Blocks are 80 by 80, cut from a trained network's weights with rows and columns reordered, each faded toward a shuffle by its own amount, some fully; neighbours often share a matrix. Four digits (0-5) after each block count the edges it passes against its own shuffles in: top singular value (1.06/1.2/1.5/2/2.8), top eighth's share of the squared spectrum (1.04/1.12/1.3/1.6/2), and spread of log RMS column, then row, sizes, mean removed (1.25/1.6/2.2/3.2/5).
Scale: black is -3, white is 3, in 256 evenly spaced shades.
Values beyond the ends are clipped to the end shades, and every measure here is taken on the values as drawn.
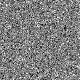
2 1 0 0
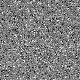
0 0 0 0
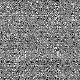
3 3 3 0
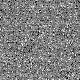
1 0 0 0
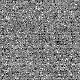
2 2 2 0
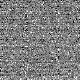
3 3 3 0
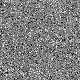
0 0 0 0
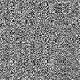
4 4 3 2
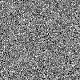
2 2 1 0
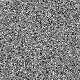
1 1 0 0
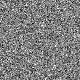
1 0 0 0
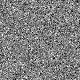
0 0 0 0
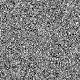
2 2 0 1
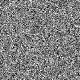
3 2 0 0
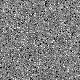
0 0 0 0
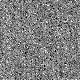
1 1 0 0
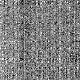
4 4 0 3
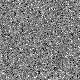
0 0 0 0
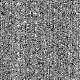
3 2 0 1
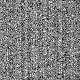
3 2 0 1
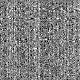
3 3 0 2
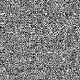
3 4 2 2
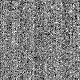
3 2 0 1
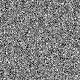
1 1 0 0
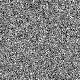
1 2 0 0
